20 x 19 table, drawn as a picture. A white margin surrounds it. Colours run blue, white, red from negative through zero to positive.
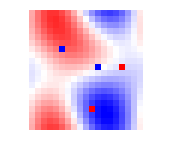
No single row or column stands out from its neighbours. The middle left is the smoothest part. The ninth with the highest average is the top left. Overall the values sit about 50% of the way up the scale. There are no regular stripes. Four lone cells stand out: two far higher and two far lower than their neighbours.
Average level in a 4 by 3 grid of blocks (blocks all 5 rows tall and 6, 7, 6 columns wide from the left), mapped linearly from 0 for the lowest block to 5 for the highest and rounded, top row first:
531 | 342 | 311 | 410
